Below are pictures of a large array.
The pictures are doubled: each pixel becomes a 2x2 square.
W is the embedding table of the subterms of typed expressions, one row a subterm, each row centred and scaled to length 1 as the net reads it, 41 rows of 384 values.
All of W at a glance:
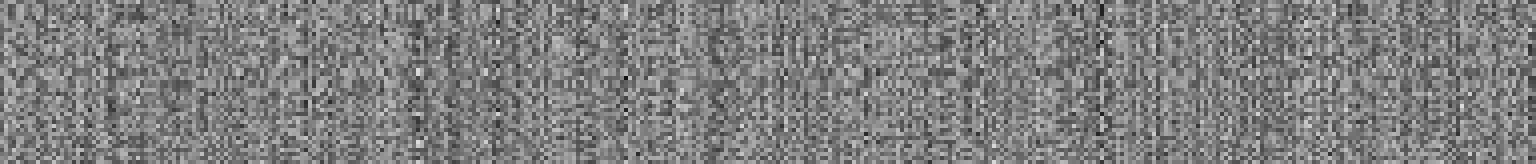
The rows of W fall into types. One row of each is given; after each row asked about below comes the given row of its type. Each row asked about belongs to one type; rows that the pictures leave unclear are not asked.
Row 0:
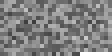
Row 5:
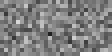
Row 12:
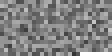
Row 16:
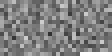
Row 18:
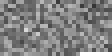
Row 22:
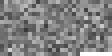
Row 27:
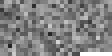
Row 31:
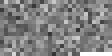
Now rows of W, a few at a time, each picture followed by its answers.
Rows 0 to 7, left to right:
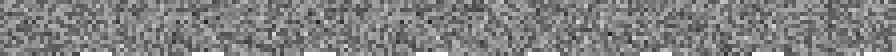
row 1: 5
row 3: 5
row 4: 18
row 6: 0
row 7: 22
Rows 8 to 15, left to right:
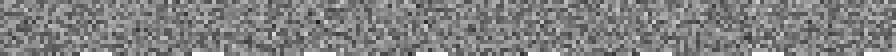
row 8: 0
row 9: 22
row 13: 31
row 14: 16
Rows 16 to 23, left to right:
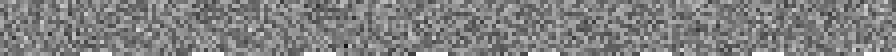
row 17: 18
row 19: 27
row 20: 0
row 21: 0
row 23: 31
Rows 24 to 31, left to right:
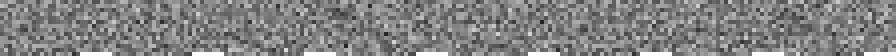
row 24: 12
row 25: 16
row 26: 18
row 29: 12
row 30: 22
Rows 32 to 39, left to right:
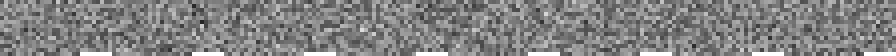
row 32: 22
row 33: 0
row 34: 5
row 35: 18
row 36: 31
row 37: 22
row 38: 31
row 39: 12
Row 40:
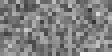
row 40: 31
